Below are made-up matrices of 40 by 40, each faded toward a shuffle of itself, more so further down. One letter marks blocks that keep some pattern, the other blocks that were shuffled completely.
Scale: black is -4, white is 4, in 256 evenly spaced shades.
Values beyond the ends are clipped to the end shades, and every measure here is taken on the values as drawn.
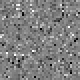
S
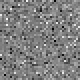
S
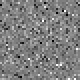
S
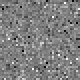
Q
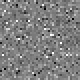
Q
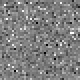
Q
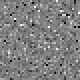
Q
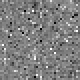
S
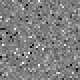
Q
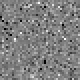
S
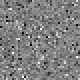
Q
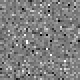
S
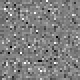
S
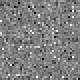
Q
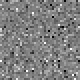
S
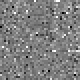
S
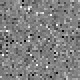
S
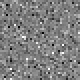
Q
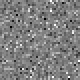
Q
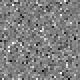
Q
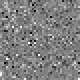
S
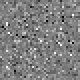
Q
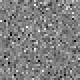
Q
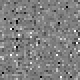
S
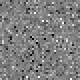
Q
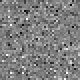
S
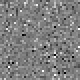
S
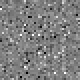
S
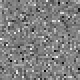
Q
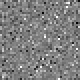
Q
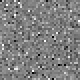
Q
